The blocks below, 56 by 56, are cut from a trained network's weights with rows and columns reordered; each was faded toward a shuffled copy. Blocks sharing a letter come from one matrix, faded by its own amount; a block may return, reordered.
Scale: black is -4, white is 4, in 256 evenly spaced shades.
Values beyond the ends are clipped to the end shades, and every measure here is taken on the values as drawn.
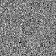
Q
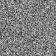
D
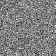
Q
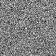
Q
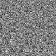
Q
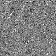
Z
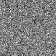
D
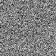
D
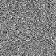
Q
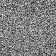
D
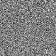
Q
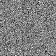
D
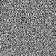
Q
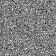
Z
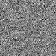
Q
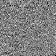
Q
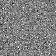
Z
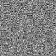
Q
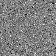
Z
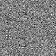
Q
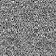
Q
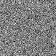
D
